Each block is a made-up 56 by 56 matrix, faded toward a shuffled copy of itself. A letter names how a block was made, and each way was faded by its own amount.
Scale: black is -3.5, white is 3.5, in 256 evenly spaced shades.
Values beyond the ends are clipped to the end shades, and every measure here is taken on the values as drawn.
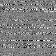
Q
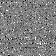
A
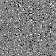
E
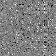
E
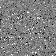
A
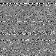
Q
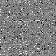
E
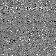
A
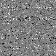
A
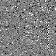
E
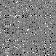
E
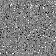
A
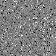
E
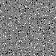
E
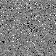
A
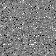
A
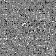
E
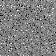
A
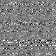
Q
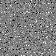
A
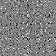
E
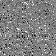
E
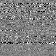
Q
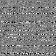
Q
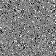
E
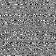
Q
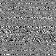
Q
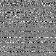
Q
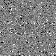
A
